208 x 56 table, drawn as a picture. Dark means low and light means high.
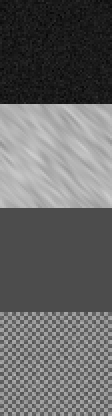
The table splits into 4 rows of 1 panel. Panel 1,1: very low, fine-grained, faint in contrast. Panel 2,1: high, slanting down to the right, faint in contrast. Panel 3,1: low, flat. Panel 4,1: middling, checkered, strong in contrast.
